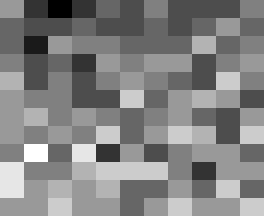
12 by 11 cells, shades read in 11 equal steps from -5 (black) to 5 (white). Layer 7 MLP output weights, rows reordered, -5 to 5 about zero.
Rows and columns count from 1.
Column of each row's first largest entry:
1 10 9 5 10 6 2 5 2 1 1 3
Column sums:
13 -4 -2 -2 2 -1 0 4 -4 4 4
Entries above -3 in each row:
8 11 10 10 11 11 11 11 10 10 11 11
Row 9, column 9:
1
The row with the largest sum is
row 12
